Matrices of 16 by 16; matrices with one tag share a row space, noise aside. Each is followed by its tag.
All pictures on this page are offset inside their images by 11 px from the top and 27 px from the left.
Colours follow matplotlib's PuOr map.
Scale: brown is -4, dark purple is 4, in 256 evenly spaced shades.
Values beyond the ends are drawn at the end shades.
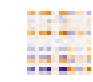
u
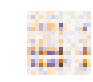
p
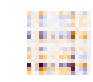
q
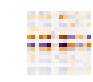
u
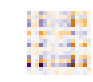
q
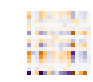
q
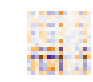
p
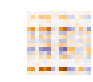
u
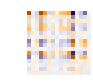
q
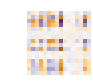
p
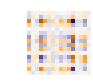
q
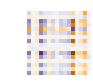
q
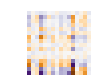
q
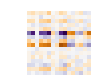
u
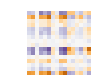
u
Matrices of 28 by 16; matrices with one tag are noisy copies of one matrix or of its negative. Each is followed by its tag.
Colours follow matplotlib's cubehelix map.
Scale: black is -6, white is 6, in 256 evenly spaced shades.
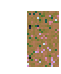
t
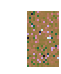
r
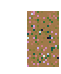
r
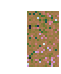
t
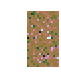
r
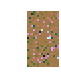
r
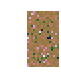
r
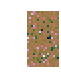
r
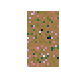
r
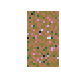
r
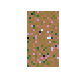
r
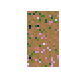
t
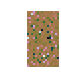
r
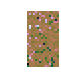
t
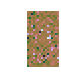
r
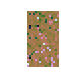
t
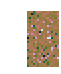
r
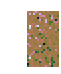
t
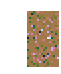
r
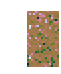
t
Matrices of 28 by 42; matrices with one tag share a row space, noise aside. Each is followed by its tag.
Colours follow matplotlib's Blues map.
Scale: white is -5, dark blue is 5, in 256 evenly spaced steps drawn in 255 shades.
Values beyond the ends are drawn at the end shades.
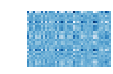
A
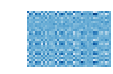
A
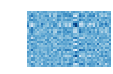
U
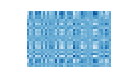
A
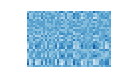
A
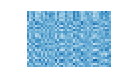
A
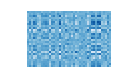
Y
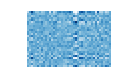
U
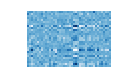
U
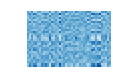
Y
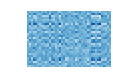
Y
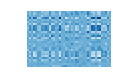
Y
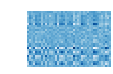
A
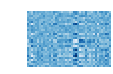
U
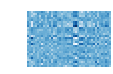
U
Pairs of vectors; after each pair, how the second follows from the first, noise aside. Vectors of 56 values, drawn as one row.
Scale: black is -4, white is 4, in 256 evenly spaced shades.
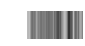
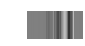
partly zeroed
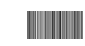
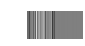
partly zeroed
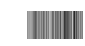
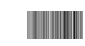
copied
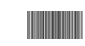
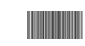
copied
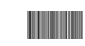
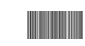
sign-scrambled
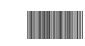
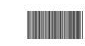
sign-scrambled
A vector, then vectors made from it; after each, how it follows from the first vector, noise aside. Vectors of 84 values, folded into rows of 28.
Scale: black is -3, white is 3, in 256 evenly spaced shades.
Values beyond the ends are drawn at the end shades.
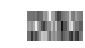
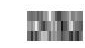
copied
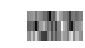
negated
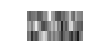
copied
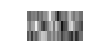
copied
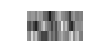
negated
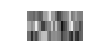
copied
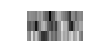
negated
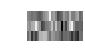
copied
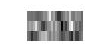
copied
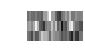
copied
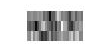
negated
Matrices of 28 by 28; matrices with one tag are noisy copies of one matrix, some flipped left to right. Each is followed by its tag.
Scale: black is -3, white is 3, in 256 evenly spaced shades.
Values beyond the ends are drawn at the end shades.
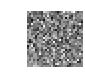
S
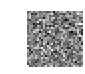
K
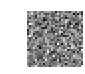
K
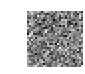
K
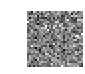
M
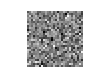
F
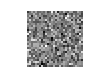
F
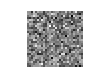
M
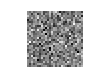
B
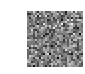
M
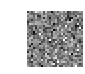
S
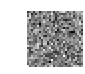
K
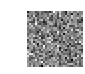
B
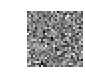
F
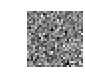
F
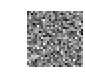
K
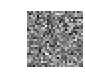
M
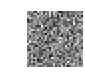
B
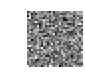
K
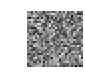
M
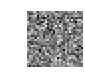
M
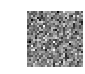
S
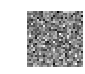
S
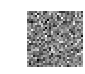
B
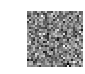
F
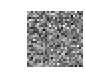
M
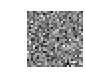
F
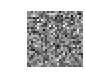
M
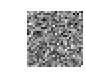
K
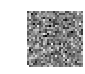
K
